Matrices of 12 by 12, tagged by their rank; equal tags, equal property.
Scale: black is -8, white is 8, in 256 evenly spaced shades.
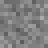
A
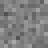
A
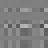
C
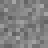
A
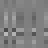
C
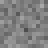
A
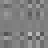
C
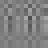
C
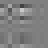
C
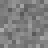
A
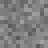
A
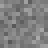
A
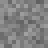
A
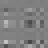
C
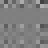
C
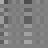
C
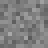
A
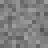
A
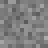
A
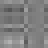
C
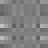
C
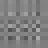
C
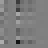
C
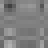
C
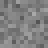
A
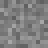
A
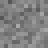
A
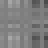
C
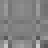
C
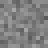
A
